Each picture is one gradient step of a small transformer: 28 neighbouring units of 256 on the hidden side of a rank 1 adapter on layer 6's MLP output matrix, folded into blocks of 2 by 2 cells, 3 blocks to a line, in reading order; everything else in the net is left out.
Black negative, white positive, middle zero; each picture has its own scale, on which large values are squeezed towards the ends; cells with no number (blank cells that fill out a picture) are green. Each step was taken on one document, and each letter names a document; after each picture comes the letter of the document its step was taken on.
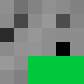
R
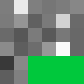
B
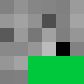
R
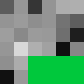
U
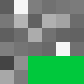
B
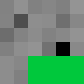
R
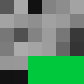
U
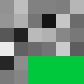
B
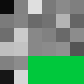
U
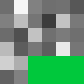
B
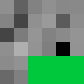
R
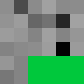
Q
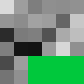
Q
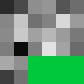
Q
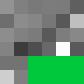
Q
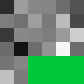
Q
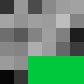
U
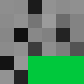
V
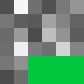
B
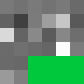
R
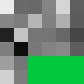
Q
